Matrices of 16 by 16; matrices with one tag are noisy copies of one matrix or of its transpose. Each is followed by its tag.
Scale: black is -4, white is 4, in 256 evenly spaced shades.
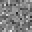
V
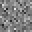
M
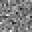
V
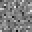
V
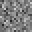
M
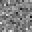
V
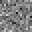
V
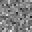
V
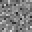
V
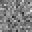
V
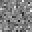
V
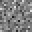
V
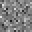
M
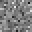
V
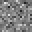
M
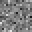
V
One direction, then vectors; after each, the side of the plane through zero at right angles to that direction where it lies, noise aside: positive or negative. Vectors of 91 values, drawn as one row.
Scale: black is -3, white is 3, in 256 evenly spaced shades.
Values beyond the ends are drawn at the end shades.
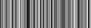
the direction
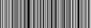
positive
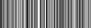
positive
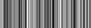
negative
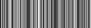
positive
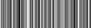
negative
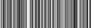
negative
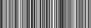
positive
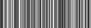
positive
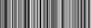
positive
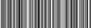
negative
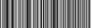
positive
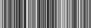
negative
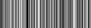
positive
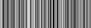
negative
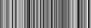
positive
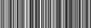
negative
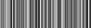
negative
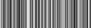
negative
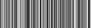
positive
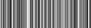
negative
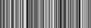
positive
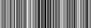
negative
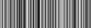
negative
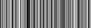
positive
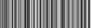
positive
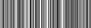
negative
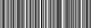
negative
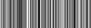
negative
